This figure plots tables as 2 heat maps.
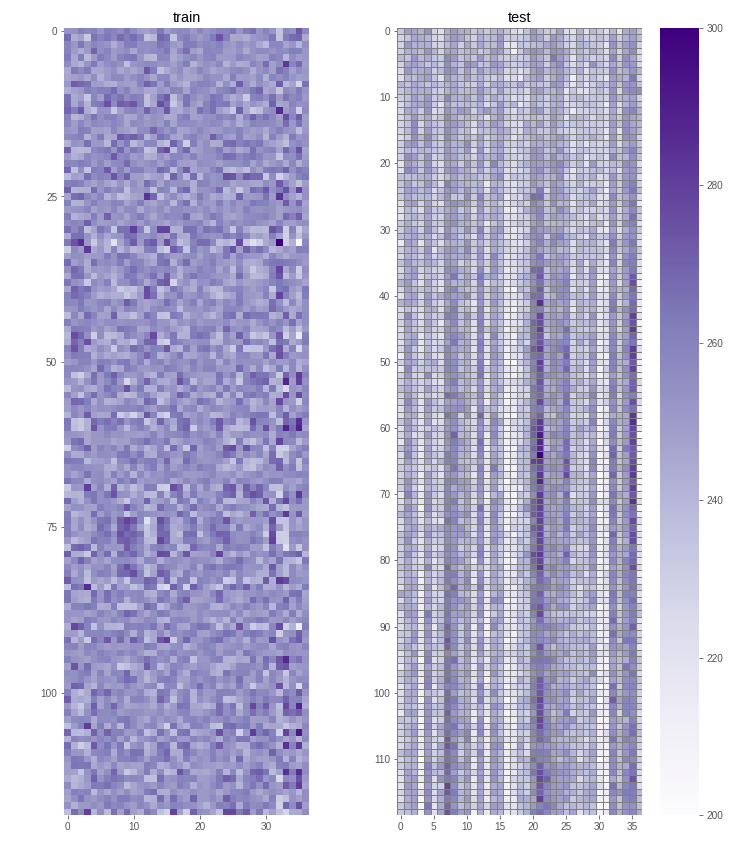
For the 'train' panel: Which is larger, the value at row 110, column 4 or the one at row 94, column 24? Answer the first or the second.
the second
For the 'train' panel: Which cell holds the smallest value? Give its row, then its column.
32, 35
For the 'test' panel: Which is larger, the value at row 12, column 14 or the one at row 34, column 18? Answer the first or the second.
the first
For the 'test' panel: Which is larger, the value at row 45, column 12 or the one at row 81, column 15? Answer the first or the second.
the first
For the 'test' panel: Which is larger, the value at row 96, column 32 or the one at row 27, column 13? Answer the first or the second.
the first
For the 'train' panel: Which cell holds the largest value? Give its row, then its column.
32, 32
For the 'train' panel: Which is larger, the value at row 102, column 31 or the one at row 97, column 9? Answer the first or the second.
the second
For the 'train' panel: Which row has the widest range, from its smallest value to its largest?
32
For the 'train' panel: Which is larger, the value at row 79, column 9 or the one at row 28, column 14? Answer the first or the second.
the first
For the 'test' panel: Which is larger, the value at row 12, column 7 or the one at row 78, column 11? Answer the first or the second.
the first
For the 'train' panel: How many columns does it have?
37
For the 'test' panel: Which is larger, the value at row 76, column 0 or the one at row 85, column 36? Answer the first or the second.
the first
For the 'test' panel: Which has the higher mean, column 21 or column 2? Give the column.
21
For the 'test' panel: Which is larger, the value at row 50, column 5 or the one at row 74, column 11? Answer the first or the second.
the first
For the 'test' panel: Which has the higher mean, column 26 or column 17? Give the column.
26
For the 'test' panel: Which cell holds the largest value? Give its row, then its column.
64, 21
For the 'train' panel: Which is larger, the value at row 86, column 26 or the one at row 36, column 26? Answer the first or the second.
the second
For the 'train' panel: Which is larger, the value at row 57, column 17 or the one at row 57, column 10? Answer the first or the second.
the second
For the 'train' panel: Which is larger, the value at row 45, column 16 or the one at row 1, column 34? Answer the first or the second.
the second
